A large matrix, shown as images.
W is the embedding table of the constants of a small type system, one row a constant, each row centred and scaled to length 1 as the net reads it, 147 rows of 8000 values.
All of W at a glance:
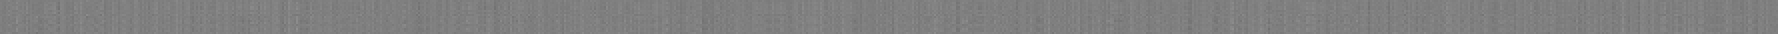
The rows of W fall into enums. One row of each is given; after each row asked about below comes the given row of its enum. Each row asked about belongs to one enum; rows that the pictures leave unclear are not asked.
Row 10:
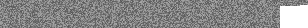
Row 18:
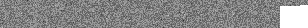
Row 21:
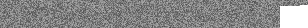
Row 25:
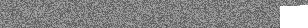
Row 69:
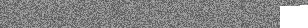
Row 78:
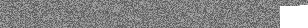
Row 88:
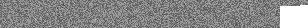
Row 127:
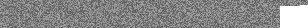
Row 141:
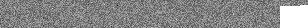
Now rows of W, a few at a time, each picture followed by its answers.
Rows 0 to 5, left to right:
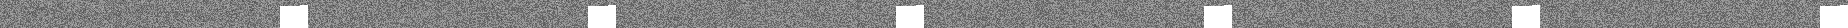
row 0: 21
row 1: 88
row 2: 69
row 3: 69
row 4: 25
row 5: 10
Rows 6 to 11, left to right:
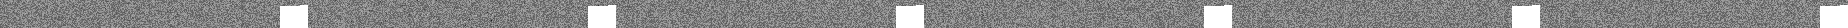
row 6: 69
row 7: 18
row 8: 10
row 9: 88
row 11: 10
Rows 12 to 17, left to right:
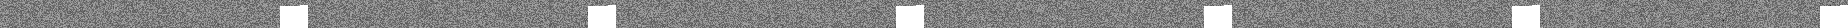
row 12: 127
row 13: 69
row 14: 25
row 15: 78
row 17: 18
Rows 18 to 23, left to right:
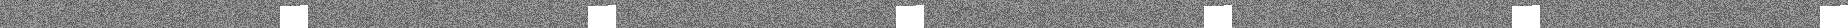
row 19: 69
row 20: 25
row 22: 18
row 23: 88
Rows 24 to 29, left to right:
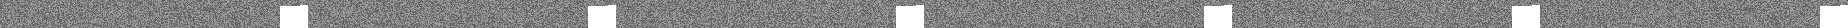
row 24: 88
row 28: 78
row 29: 88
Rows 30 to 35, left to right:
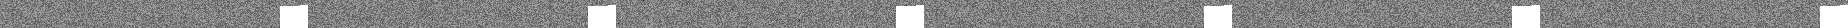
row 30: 25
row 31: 69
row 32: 18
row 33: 25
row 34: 127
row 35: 25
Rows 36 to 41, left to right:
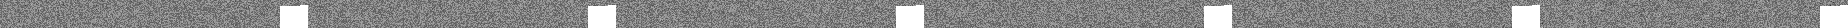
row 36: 88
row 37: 10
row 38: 78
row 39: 25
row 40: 25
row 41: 18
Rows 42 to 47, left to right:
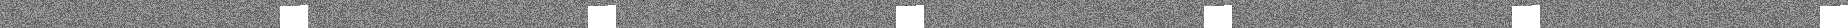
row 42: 25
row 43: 10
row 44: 18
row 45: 88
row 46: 69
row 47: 88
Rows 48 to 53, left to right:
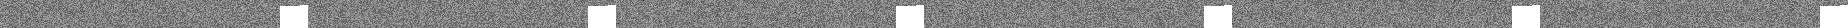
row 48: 127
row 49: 10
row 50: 18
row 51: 88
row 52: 141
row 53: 21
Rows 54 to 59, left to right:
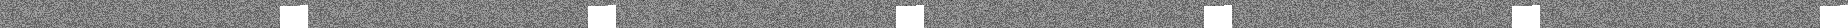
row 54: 25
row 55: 25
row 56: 18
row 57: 18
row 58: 88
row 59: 25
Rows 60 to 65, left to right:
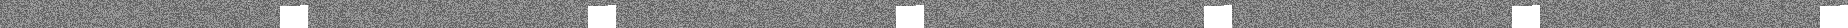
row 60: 88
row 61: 10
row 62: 78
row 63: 25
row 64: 88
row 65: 69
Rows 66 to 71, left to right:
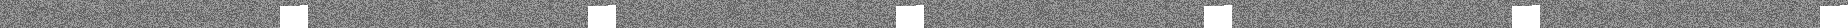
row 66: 21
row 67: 69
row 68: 69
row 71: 21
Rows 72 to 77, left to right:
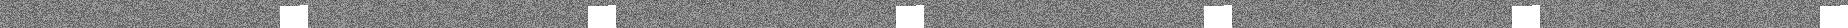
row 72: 78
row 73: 18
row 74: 141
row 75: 127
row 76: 141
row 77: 18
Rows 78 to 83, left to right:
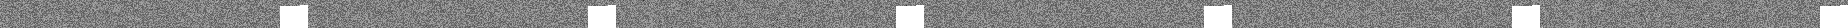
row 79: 127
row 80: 18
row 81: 127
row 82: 88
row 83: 18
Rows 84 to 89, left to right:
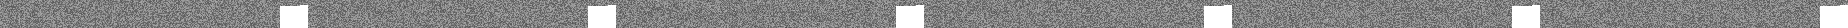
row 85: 127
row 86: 21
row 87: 127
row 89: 25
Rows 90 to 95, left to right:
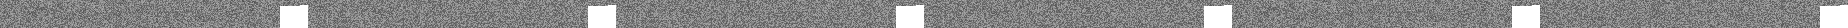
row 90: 21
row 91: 10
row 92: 10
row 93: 127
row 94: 21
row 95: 69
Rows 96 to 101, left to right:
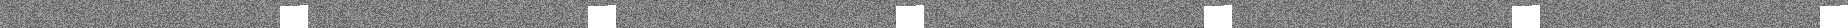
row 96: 10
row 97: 10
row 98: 141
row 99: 25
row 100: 10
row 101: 69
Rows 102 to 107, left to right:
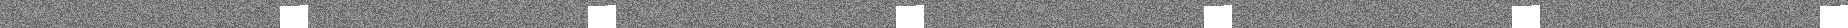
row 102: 25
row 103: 10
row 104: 25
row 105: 78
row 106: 127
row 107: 88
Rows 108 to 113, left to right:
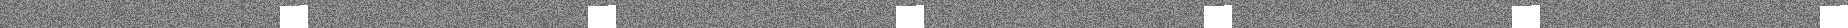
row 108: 69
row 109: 88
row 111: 88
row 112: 127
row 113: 69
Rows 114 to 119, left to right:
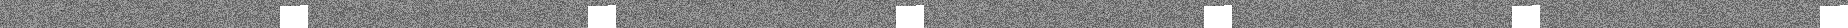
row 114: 18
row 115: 21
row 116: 141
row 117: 18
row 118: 69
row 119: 127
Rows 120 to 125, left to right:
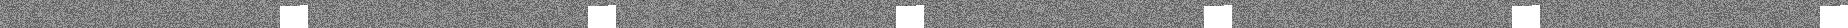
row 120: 10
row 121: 88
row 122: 18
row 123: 78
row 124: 10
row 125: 88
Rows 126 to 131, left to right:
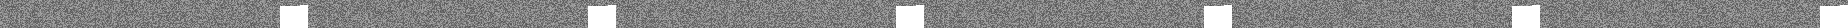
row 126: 10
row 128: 10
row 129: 10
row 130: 69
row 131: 127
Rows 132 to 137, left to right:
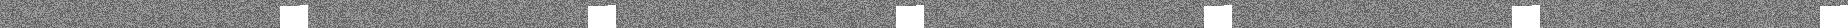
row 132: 25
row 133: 10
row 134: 88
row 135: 25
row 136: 127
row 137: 18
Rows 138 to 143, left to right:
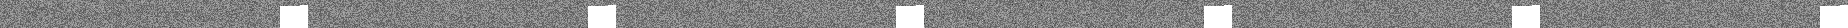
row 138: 21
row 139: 25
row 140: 127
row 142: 127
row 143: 69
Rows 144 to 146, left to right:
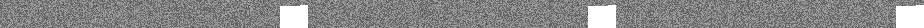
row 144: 88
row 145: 69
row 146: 10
